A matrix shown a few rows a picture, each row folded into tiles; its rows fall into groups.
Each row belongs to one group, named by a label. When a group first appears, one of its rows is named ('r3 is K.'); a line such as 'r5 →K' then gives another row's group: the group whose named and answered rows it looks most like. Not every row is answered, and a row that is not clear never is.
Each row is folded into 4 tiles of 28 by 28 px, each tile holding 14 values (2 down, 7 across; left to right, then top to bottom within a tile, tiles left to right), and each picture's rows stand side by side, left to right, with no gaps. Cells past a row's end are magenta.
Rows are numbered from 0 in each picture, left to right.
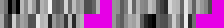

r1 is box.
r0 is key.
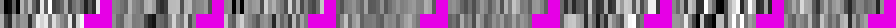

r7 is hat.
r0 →key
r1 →box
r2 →key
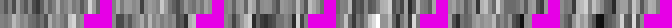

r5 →box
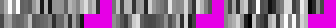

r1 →box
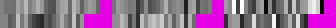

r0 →box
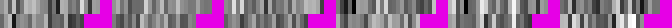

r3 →key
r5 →hat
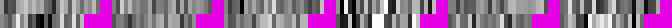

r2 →key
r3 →key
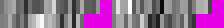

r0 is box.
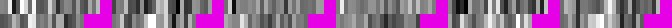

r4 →key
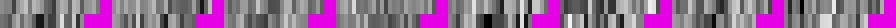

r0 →box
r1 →hat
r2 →box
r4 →box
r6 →box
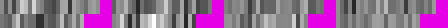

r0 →box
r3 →key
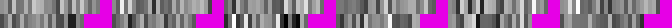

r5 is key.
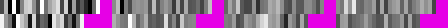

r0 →key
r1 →key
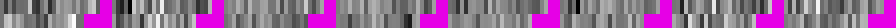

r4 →key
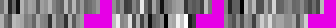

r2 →key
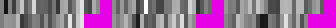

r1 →box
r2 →box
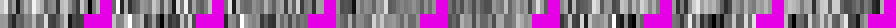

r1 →key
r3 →key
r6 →box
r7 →hat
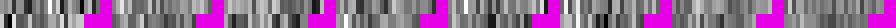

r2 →hat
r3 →box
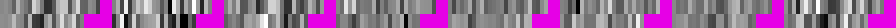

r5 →key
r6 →box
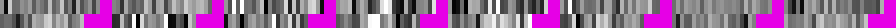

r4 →key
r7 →key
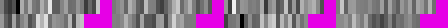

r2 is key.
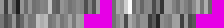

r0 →key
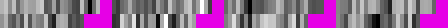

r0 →hat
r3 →box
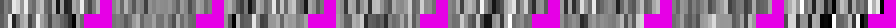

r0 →hat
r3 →box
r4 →box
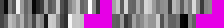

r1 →hat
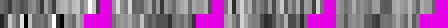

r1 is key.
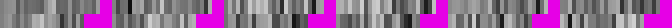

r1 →key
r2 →hat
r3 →hat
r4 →hat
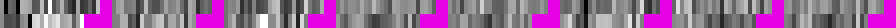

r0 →key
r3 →box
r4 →box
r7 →box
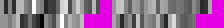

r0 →box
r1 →hat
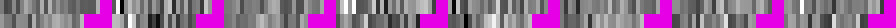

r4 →key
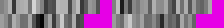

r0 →box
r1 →key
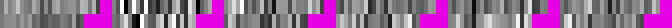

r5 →hat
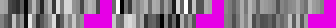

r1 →key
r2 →box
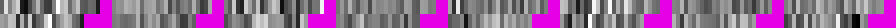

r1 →hat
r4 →key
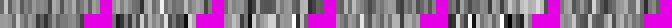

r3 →hat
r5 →box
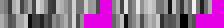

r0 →box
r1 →hat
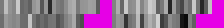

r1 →hat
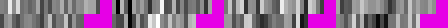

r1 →key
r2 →box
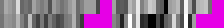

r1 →box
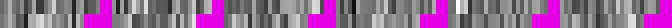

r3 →key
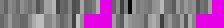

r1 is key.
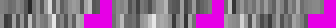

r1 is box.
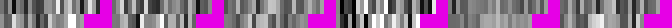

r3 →key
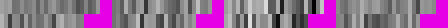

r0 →hat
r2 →hat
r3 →box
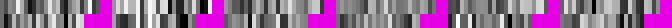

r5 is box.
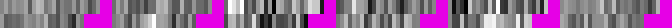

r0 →hat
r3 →hat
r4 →key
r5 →hat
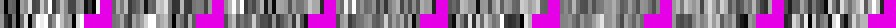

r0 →key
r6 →hat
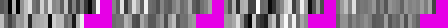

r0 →key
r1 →box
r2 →box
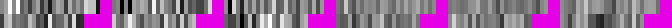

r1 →key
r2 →key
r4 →hat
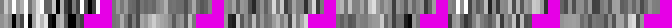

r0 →hat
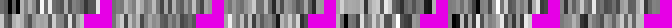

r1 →hat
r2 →hat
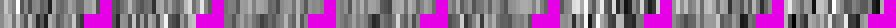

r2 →box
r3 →box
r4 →key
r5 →hat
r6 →hat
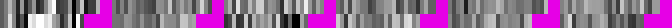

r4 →key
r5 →hat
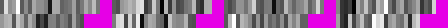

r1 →hat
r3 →key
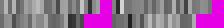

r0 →hat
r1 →key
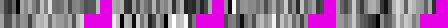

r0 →key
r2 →key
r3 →box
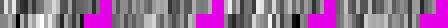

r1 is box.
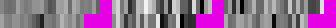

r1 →hat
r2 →key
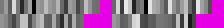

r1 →box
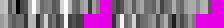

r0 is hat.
